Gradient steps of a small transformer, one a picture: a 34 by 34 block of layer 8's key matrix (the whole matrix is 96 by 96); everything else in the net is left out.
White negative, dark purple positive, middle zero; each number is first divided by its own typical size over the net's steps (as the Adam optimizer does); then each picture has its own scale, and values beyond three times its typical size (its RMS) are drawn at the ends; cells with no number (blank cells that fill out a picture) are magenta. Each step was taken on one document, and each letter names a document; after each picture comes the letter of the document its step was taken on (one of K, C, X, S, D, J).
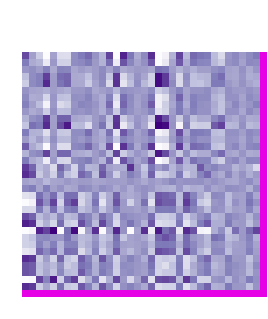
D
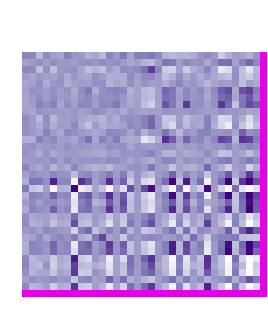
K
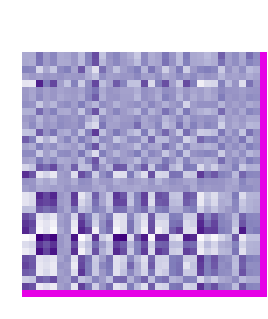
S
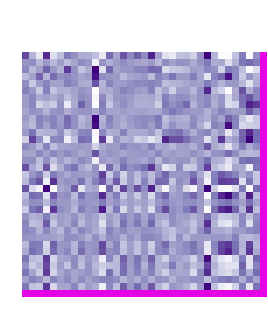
K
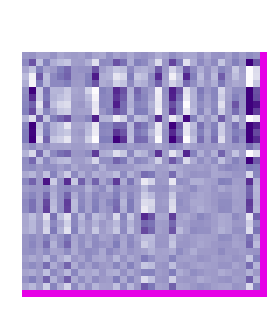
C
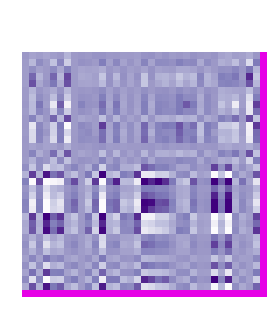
C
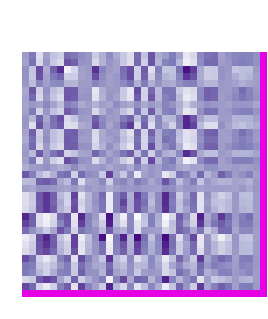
S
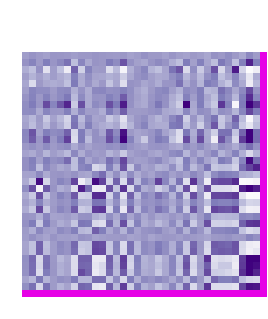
K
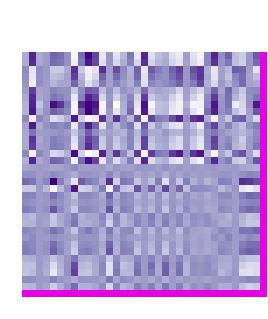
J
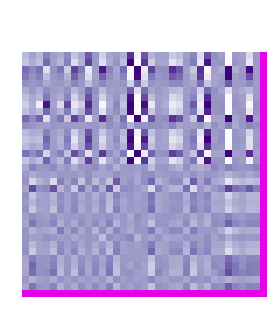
J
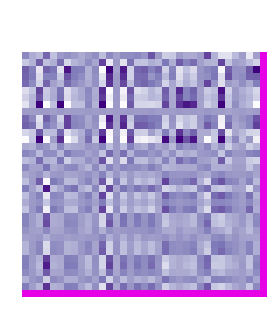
K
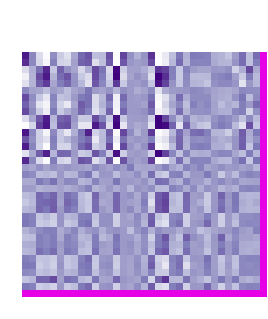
D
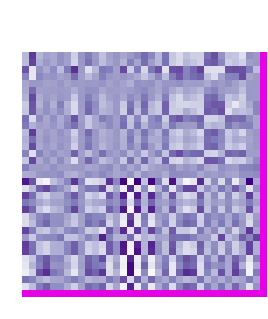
J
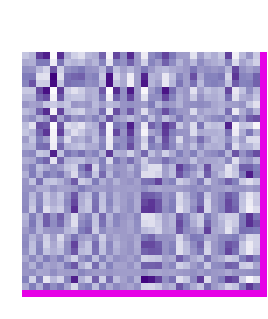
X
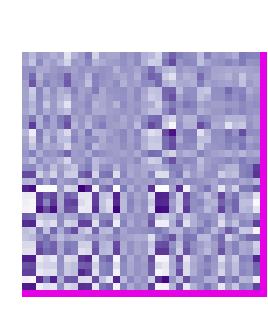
D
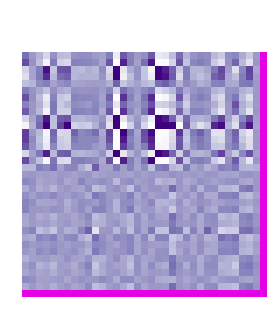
D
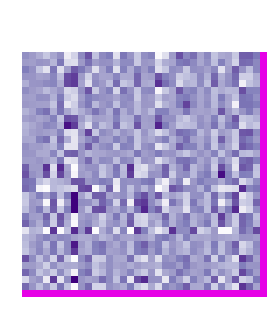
D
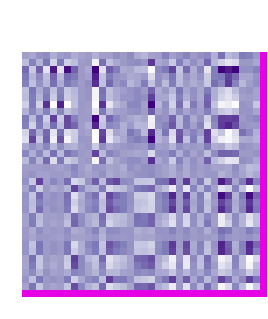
K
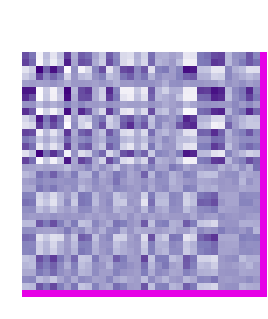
S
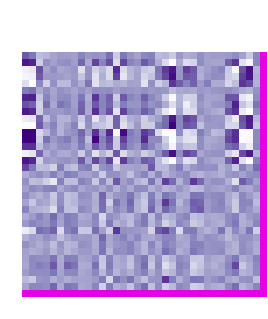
D
